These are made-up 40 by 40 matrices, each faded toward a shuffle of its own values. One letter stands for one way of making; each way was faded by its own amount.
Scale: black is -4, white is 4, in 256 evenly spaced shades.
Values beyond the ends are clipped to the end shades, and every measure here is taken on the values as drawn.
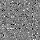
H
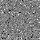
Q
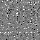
H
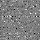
Q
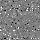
H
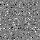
Q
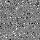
Q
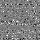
Q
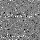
Q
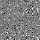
H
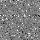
Q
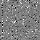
H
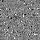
Q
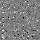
H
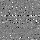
Q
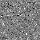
Q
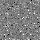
Q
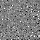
Q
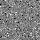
Q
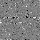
Q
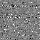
Q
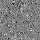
Q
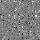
H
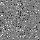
H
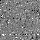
H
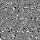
Q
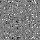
H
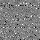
Q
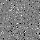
H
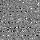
Q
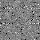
Q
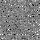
Q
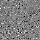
Q
